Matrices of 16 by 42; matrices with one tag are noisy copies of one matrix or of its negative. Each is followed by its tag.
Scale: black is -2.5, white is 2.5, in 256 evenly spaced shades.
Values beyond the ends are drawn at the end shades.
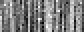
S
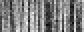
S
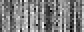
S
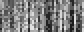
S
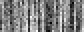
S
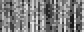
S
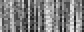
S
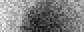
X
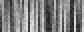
S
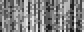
S
